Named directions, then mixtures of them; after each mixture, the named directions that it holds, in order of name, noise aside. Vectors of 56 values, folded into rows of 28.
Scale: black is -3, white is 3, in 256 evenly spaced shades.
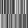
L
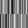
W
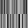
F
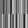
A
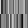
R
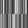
L, W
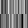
R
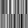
R, W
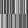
L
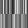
L, W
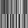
A, F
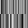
R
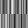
W
